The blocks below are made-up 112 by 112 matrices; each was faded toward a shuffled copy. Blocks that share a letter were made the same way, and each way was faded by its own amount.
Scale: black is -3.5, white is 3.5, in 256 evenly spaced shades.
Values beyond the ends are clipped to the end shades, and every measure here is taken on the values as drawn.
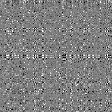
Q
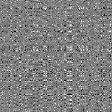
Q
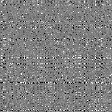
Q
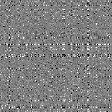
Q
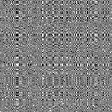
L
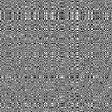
L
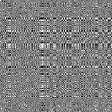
L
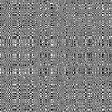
L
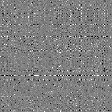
Q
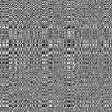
L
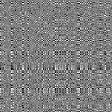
L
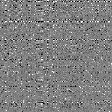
Q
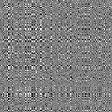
L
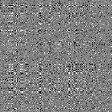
Q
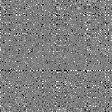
Q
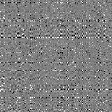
Q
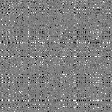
Q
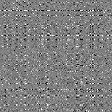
Q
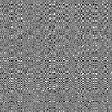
L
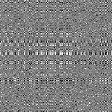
L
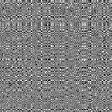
L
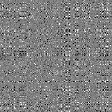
Q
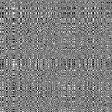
L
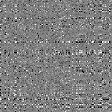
Q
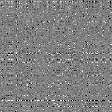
Q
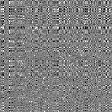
L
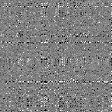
Q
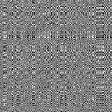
L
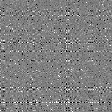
Q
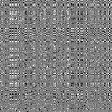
L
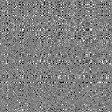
Q
